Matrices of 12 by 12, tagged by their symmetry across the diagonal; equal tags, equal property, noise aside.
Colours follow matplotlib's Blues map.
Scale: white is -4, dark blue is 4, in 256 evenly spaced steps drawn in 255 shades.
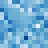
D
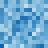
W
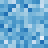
W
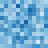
W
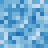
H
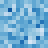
H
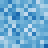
H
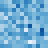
D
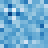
D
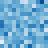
D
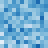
W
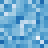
H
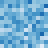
W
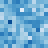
D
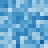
H
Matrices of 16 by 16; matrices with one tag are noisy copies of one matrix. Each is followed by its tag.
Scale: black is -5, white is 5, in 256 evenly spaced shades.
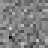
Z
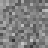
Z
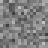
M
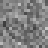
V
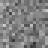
Z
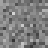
Z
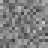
M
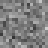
V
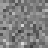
Z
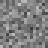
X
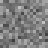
M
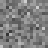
X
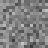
Z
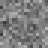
V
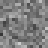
V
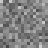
M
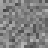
Z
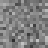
Z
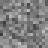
V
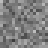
M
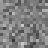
Z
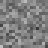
X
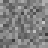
M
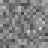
M
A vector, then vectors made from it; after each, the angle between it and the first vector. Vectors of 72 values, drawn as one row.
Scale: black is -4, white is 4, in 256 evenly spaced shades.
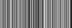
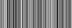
orthogonal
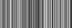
nearly parallel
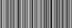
partly opposed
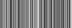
nearly opposite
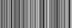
partly opposed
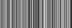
nearly parallel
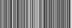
nearly opposite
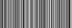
partly opposed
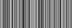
partly aligned
